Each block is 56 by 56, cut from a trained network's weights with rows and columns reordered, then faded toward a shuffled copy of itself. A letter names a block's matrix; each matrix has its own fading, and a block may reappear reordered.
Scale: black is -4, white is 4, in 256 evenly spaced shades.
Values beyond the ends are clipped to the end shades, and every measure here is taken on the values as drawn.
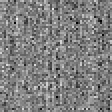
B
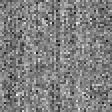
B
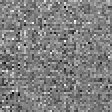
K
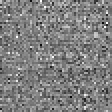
K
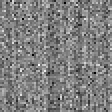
B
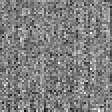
B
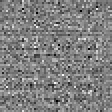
K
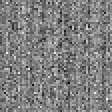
B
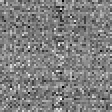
K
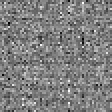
K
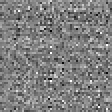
K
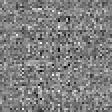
K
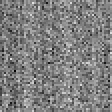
B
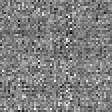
K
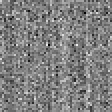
B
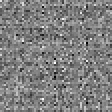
K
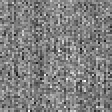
B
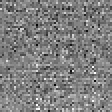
K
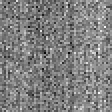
B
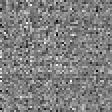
K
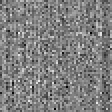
B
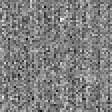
B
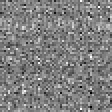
K
